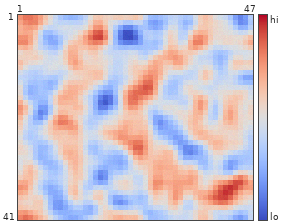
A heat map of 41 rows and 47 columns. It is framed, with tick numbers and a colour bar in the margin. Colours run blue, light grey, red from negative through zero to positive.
Rings spread out from the middle right. The texture is blotchy. There are no lone odd cells. No row or column stands out. No overall slope runs across the table.
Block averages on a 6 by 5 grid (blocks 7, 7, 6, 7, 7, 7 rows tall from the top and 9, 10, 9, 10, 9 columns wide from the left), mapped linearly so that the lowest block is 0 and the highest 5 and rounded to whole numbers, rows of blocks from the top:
4 4 0 3 3
2 4 4 4 2
2 2 5 3 3
3 4 5 2 4
2 2 3 4 3
3 2 2 4 5
